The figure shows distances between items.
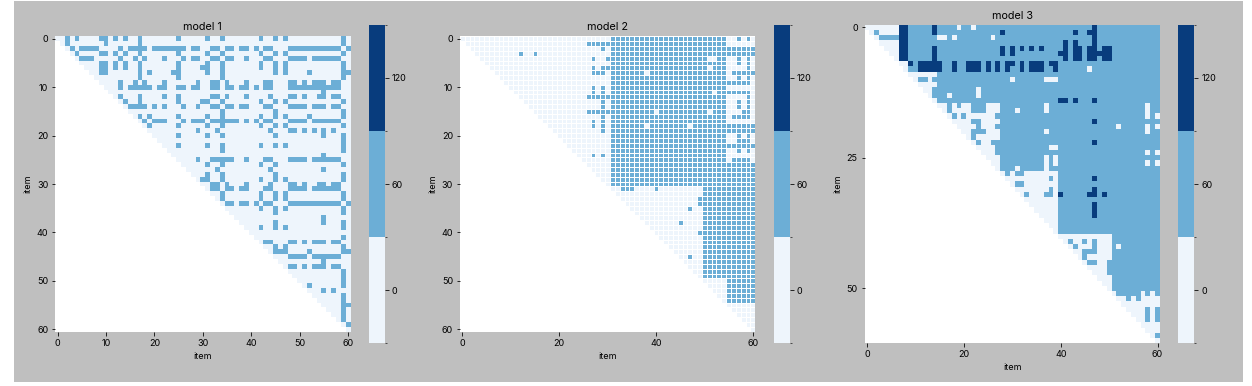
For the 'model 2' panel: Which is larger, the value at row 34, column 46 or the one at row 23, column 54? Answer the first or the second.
the second
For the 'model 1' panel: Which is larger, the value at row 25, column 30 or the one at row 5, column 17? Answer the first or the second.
the second
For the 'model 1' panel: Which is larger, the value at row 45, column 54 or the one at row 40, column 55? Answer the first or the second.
the first
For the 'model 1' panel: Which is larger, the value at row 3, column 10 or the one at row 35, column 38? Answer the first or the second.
the first
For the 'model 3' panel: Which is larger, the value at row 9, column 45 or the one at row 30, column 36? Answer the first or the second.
the first
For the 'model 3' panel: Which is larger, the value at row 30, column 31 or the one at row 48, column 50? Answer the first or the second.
the first
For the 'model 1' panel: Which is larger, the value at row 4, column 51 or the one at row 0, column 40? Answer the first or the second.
the first
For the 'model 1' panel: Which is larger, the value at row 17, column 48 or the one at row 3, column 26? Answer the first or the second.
the first
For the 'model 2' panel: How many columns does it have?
61
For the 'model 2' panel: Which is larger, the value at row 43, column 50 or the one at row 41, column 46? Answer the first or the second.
the first
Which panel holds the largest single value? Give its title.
model 3
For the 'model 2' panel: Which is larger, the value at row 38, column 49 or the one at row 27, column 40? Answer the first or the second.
the second
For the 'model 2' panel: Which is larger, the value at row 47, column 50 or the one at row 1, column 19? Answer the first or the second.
the first
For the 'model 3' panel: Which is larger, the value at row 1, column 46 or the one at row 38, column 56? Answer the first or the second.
the first
